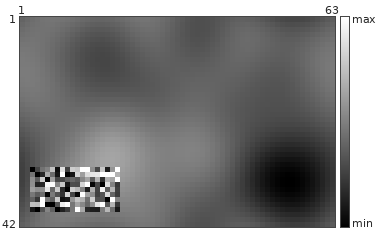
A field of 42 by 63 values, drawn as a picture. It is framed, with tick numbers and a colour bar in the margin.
An odd patch, rougher than its surroundings, sits in the bottom left. The bottom right is the ninth with the lowest average. Values change most from cell to cell in the bottom left. The halves do not mirror each other. There are no regular stripes. The distribution is heavy-tailed on both sides.
